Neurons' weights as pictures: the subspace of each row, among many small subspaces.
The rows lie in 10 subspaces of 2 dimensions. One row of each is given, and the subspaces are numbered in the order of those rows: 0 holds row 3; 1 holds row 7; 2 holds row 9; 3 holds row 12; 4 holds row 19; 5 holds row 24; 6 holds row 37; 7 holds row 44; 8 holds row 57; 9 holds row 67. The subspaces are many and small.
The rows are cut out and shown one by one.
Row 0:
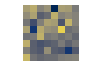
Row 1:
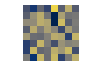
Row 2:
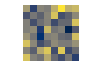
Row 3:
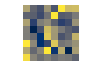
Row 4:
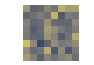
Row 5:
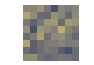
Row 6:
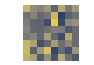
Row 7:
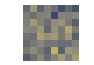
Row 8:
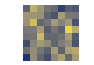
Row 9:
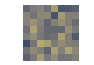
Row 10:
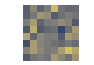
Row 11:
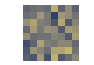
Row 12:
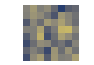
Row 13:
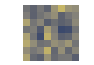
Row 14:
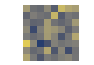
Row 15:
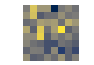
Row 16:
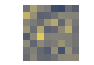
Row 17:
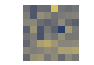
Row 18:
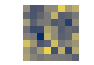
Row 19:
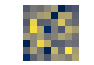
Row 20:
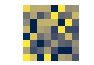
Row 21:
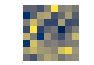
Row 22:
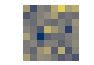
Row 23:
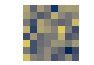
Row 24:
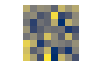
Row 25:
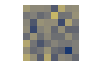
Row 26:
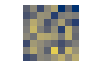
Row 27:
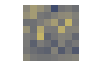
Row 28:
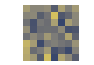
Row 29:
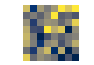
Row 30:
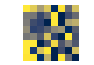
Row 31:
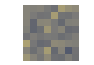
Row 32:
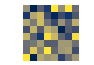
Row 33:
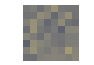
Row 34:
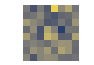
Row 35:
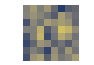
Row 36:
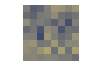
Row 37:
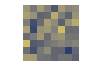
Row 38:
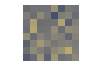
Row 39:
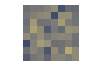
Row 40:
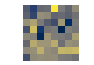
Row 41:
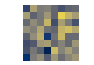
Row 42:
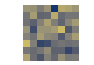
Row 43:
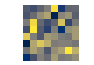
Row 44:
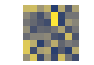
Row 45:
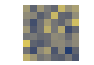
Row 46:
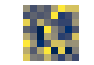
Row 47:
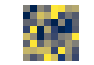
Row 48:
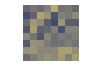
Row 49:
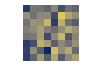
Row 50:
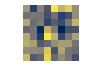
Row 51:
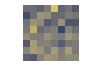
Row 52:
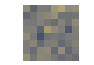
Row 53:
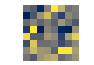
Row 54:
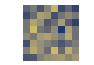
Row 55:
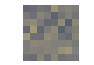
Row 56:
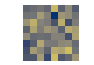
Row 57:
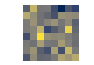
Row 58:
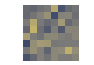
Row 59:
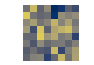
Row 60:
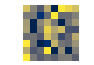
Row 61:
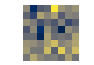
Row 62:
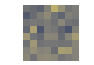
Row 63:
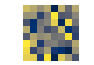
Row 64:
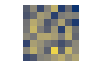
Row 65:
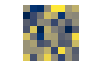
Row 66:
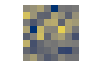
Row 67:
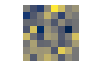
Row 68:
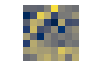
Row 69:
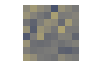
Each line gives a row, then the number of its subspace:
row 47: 1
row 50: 5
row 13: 3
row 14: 2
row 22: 8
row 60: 0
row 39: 4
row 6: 7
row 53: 9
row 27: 0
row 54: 1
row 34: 5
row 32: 7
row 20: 3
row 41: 7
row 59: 1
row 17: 2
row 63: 5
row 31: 4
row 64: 1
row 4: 2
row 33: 6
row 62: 9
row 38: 3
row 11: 5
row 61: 2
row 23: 9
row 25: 3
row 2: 6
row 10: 9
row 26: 1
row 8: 9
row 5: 6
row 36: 0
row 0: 0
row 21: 6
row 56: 5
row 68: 8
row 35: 3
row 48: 8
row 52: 8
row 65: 9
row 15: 2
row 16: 8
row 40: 0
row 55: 3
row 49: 7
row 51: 1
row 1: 7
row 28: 5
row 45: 6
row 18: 0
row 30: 7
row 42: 2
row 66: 6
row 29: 8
